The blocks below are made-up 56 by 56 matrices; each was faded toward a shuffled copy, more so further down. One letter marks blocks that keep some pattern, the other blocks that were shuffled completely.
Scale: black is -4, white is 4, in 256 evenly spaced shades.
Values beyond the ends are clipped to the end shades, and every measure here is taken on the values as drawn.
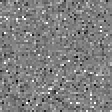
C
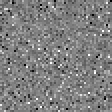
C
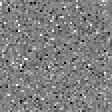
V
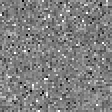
V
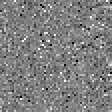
C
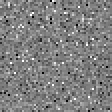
V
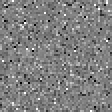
C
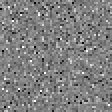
C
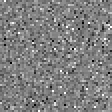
C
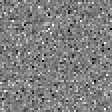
C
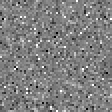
V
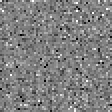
C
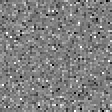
V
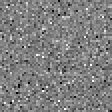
V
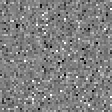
C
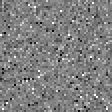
V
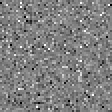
C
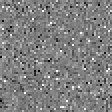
C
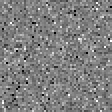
C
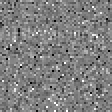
C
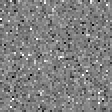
V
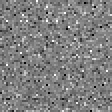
C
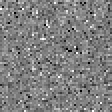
C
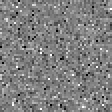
C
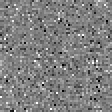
C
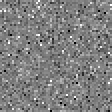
V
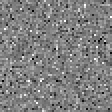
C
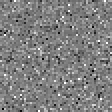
V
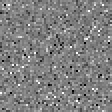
V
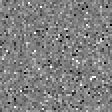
C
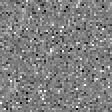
V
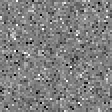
V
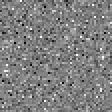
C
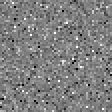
V
